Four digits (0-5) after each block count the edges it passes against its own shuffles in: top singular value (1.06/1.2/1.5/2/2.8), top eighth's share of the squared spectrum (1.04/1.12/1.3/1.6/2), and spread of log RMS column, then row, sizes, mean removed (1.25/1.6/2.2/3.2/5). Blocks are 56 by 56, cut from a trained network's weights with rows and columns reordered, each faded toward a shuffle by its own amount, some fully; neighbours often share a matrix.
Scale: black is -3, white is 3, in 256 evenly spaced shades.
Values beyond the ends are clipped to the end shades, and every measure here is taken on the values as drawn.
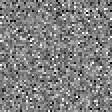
0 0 0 0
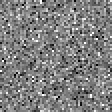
0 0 0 0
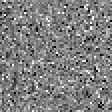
0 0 0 0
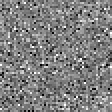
1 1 0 0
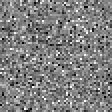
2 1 0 1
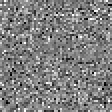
3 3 0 2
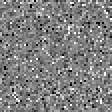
1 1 0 0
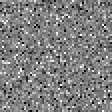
0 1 0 0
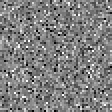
1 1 0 0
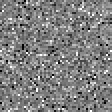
0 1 0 1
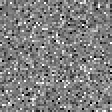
0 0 0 0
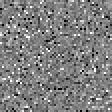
0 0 0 0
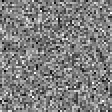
0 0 0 0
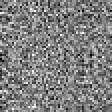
3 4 2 1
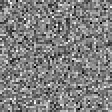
1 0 1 0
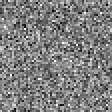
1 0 0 0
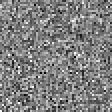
3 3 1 0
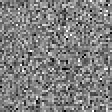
3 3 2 0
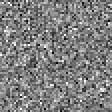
1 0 0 0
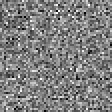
3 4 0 2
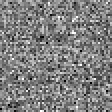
2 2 0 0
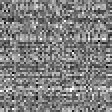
3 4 2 2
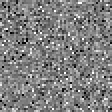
0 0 0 0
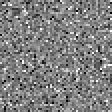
1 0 0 0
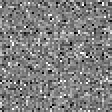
2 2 0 2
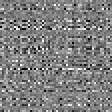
4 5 1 4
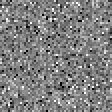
1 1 0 1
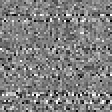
4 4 1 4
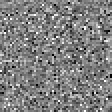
2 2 0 1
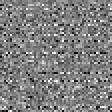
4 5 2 4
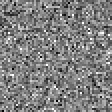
1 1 0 0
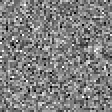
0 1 0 0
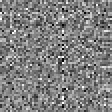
3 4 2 1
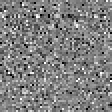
2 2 0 2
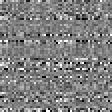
4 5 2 4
